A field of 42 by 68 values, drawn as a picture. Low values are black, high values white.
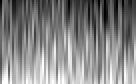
Ninth with the lowest average: top right. Slope: up to the bottom. Grain: streaks running down.
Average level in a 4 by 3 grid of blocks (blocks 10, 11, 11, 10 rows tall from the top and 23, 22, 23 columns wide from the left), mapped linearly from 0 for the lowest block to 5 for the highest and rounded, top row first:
110
221
343
554
